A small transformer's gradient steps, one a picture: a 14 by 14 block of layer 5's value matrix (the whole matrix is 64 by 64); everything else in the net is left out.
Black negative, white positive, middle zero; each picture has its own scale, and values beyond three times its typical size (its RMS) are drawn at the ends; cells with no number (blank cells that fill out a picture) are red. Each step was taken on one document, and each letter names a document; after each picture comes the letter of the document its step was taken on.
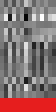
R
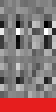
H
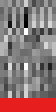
R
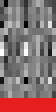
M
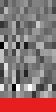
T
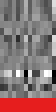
H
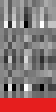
R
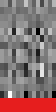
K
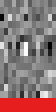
K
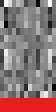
M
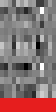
T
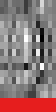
T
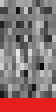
H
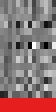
H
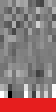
K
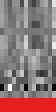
K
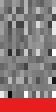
K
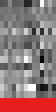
T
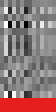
R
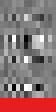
R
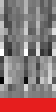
M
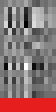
R
